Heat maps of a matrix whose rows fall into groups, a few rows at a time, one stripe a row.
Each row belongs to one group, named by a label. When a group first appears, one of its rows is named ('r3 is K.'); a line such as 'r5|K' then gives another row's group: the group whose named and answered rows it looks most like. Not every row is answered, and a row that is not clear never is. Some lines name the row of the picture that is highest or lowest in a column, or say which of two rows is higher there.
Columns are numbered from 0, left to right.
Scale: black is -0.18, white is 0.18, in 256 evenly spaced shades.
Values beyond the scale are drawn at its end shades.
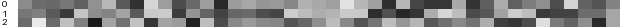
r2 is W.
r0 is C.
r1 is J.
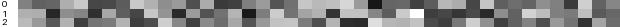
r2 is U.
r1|C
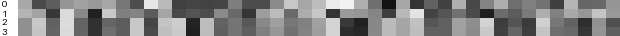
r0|C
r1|C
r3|W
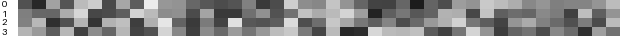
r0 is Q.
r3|U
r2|J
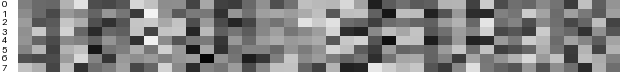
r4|C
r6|Q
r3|W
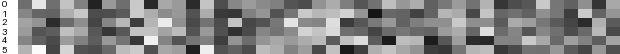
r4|C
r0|W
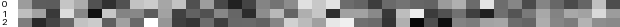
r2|Q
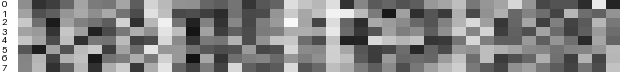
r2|U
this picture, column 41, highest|0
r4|U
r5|Q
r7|J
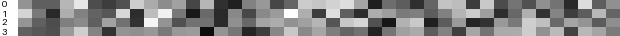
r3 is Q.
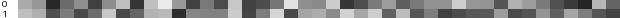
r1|C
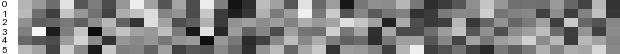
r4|Q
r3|J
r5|C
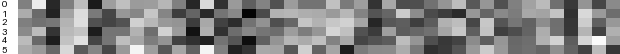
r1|Q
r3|W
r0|J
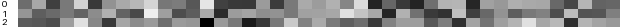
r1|C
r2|Q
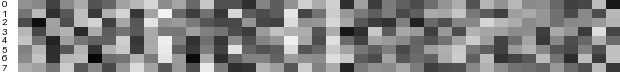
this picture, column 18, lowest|2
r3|U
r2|Q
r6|W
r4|U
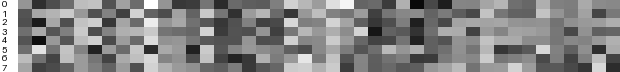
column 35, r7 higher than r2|Yes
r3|J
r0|Q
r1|W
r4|Q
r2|Q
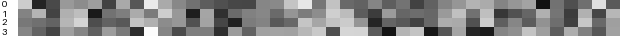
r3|C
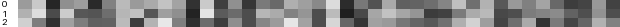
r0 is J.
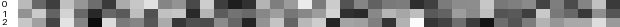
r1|W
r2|C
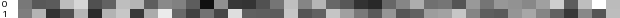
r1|J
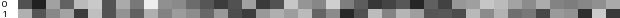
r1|U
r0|Q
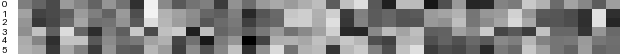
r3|W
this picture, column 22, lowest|5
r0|C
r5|C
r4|C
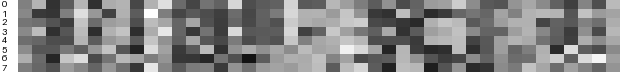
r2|J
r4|J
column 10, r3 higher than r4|Yes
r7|C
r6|Q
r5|C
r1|Q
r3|J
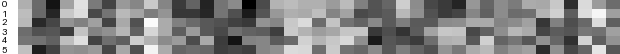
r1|Q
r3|J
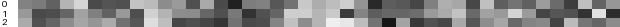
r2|C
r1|J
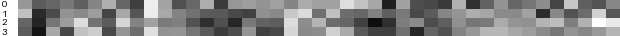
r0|C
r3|Q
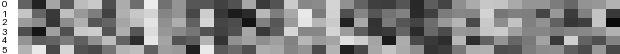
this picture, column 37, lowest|1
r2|J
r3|Q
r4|C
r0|Q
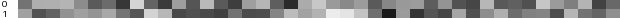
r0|W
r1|C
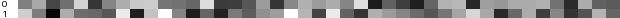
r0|J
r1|U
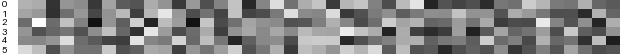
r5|C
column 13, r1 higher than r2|No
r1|J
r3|C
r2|W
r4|W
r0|C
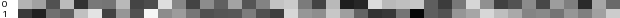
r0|U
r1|Q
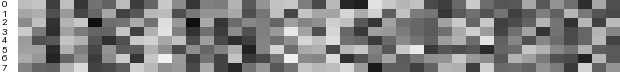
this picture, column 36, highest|5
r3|U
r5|C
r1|C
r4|W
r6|J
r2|W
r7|W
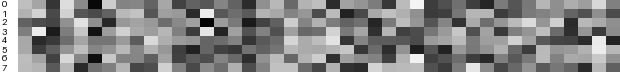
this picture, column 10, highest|7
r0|C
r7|U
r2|Q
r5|Q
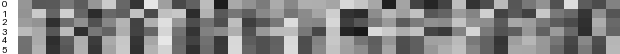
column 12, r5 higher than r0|No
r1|W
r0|C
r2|J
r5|J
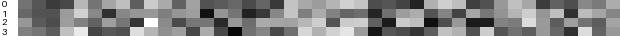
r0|J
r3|W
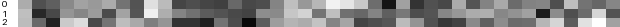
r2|Q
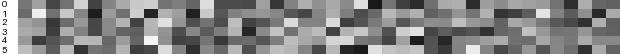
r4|Q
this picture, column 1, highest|1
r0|J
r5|U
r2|J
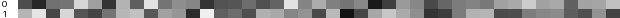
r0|Q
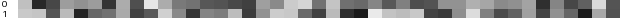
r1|U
